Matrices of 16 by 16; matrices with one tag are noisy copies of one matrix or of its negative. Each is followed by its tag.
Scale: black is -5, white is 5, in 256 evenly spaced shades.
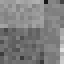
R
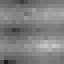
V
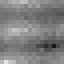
V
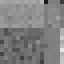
R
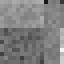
R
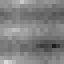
V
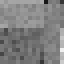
R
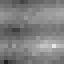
V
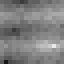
V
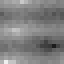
V
